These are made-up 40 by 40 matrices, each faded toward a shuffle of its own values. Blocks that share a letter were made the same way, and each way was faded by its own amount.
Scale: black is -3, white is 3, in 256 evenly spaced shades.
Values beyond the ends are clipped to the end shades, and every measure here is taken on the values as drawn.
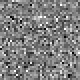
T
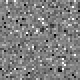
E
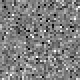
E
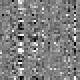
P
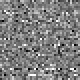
T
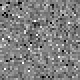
E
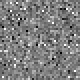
E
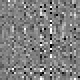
P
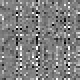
P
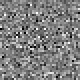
T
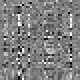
P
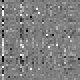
P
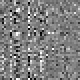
P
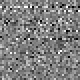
T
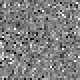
E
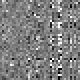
P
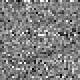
T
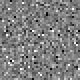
E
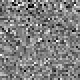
T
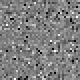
E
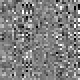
P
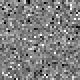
E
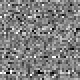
T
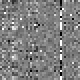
P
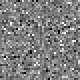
E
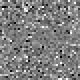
E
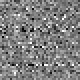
T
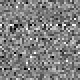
T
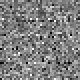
T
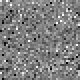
E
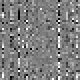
P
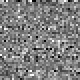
T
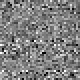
T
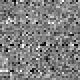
T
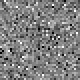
E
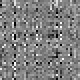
P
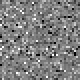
E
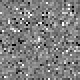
E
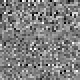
T
